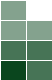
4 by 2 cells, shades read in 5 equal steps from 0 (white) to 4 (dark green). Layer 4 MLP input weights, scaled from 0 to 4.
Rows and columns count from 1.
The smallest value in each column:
2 0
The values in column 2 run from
0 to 3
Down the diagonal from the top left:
2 2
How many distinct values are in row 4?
2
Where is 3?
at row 3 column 1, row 3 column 2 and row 4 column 2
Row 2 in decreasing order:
2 2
